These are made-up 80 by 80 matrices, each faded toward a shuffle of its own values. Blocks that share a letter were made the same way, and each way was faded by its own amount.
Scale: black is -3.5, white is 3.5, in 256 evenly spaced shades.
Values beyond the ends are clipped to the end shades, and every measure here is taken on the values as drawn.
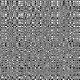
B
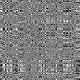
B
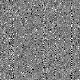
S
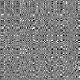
B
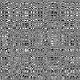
B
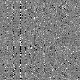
S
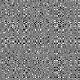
B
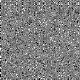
S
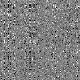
S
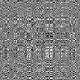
B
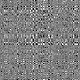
B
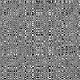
B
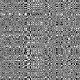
B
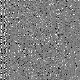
S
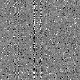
S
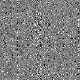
S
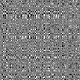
B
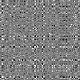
B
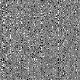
S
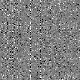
S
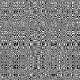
B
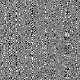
S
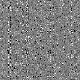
S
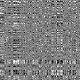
B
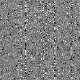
S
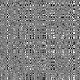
B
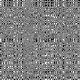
B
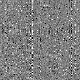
S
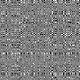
B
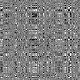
B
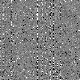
S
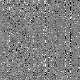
S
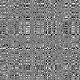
B
